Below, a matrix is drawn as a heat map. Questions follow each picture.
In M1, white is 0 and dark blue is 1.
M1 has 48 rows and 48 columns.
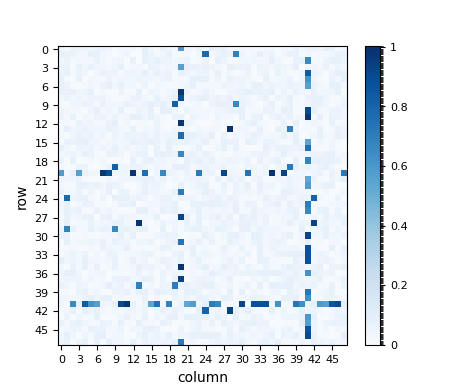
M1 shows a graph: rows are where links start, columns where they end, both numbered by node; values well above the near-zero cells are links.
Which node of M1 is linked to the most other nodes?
node 41
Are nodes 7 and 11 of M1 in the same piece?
no
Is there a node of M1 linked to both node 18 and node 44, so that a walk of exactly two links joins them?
yes
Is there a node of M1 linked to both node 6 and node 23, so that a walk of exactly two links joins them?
no
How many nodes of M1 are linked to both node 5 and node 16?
1
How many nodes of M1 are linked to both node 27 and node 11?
0
